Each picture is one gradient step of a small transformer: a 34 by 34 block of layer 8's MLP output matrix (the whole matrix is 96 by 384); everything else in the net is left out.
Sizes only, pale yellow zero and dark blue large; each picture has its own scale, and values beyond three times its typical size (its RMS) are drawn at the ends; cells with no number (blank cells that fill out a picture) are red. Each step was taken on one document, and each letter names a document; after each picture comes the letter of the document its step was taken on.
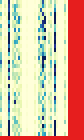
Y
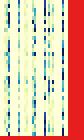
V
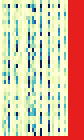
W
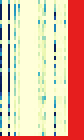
Y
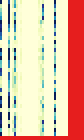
Y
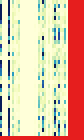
Y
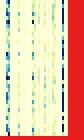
V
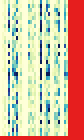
W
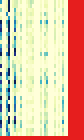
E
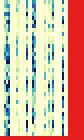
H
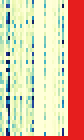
E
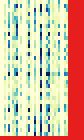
W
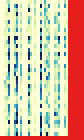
W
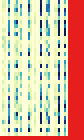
W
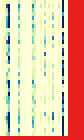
V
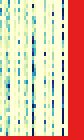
V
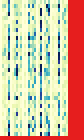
W
